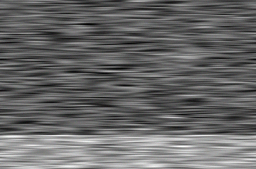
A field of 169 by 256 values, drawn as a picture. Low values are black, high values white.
Streaks run across, left to right. The bottom part is higher, past a seam about 80% of the way down. Overall the values sit about 40% of the way up the scale.
